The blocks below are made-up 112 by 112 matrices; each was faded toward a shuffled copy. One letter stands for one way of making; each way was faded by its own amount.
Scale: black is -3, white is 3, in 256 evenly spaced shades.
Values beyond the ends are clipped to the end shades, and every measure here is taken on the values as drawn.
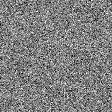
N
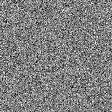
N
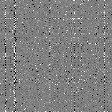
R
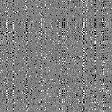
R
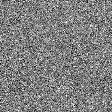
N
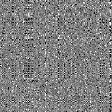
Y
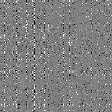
R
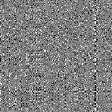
Y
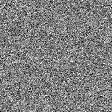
N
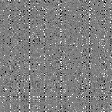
R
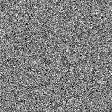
N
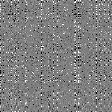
R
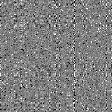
Y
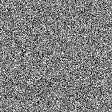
N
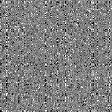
Y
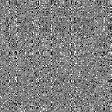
Y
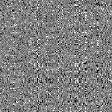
Y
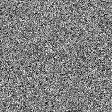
N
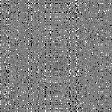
R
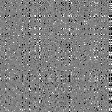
R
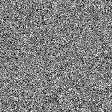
N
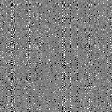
R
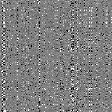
R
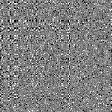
Y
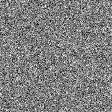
N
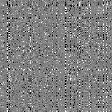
R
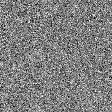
N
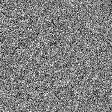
N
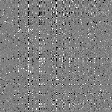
R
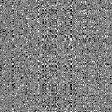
Y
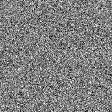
N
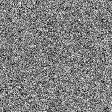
N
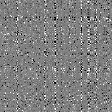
R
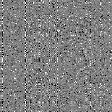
Y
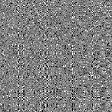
Y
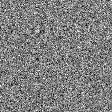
N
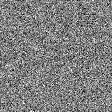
N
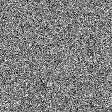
N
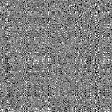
Y
